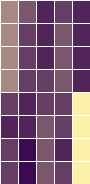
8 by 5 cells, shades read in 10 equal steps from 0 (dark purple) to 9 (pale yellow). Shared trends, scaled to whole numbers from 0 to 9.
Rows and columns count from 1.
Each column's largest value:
5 3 3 3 9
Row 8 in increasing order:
0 2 2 3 9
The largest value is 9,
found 4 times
